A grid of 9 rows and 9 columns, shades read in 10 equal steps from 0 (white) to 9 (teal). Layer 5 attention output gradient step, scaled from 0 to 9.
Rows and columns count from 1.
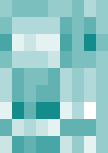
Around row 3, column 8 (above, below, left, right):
6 5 5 5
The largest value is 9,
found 4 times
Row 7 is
1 9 6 9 9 1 3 0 4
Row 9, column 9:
4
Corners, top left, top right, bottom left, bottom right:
4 4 2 4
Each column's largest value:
7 9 6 9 9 7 6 9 5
